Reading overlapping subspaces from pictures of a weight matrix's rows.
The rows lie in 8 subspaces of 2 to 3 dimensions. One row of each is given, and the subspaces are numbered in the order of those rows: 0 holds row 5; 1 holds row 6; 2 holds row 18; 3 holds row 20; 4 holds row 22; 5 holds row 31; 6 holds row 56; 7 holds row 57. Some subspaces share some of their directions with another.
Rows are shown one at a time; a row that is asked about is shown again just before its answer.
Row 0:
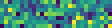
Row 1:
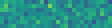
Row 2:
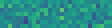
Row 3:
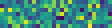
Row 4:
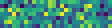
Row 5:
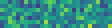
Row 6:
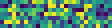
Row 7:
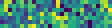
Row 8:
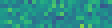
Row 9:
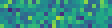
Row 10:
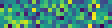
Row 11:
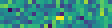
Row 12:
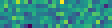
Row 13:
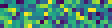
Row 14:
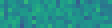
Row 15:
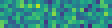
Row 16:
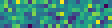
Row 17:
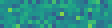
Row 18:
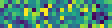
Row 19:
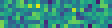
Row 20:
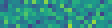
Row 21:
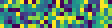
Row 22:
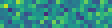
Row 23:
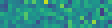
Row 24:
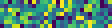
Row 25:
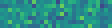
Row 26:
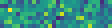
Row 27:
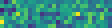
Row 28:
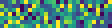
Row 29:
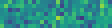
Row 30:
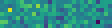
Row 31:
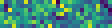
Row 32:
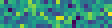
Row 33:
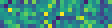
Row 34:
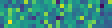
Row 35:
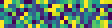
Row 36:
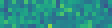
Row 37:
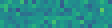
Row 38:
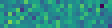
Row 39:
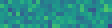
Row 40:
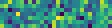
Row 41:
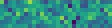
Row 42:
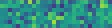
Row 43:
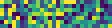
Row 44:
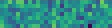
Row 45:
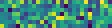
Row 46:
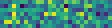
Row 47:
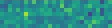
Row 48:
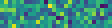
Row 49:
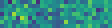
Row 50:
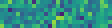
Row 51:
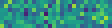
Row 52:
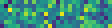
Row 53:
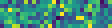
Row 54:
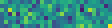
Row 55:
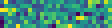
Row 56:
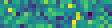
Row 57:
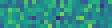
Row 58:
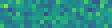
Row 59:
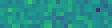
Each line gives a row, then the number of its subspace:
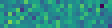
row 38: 7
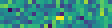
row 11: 0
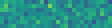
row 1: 3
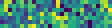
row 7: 5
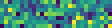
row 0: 6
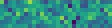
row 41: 6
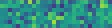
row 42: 6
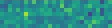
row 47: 3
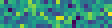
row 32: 6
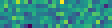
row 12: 4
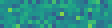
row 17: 1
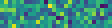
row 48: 3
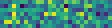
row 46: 1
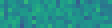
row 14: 5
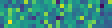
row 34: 7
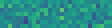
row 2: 2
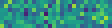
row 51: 2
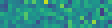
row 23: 3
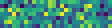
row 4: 1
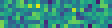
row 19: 0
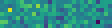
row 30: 0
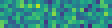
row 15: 0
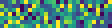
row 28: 7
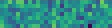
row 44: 0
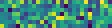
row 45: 1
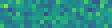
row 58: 4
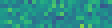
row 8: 6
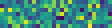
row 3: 2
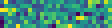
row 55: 5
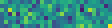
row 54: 7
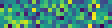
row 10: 2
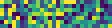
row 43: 5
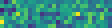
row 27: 5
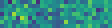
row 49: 5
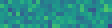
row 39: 7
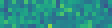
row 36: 5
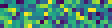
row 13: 4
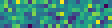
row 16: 4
